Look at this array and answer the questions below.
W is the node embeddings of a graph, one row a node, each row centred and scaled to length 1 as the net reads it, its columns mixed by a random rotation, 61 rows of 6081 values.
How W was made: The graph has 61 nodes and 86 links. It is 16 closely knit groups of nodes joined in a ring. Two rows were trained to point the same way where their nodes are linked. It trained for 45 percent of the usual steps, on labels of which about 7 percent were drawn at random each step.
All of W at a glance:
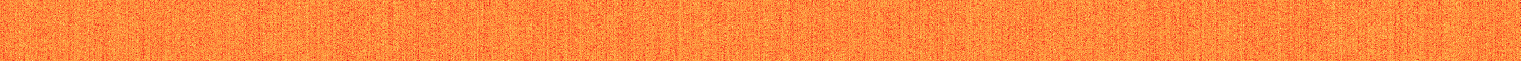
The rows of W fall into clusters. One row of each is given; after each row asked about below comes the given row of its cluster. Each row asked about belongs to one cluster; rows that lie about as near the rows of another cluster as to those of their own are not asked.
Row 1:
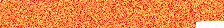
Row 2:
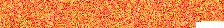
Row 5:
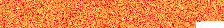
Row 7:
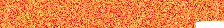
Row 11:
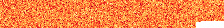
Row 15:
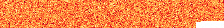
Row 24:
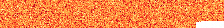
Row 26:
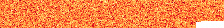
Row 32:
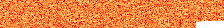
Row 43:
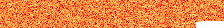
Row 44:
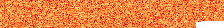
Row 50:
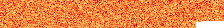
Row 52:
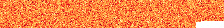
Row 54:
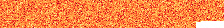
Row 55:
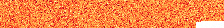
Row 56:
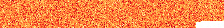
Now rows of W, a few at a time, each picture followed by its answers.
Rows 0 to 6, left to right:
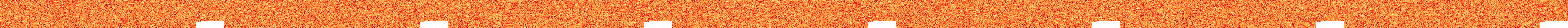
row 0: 55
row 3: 26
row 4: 55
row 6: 2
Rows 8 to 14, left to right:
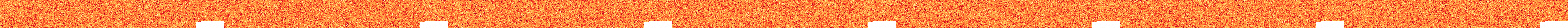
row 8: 44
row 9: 56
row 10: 5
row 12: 1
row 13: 32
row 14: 44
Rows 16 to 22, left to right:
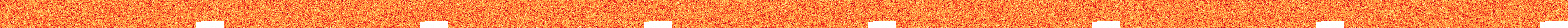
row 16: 7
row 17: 52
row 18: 43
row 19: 15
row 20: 54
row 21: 5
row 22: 7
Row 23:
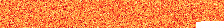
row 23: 1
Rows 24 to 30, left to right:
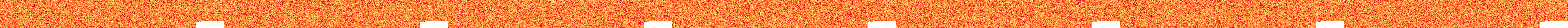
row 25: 24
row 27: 50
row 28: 43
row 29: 11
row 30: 1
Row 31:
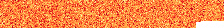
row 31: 32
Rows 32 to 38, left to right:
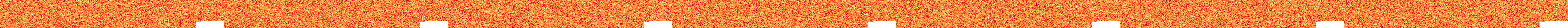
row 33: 52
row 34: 7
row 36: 11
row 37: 52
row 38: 11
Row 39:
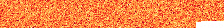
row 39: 54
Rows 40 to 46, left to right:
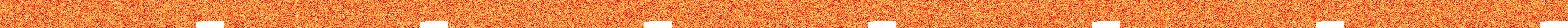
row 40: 24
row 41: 2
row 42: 50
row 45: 54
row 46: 52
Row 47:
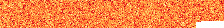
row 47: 2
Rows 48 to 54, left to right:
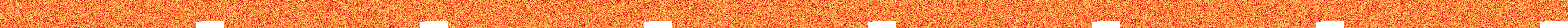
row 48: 15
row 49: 24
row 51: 11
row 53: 32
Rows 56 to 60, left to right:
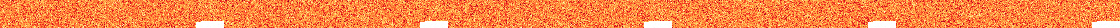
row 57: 32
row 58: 56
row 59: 26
